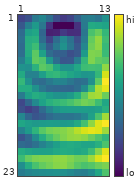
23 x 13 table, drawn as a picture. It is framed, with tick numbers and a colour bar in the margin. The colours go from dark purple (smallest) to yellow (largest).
There are no lone odd cells. The field climbs toward the bottom right. The top middle is the ninth with the lowest average. Concentric rings centre on the top middle.
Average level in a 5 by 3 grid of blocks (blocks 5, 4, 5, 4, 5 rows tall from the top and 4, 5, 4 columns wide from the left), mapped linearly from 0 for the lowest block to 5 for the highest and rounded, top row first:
2 0 3 | 3 2 4 | 2 2 4 | 2 4 5 | 3 4 4
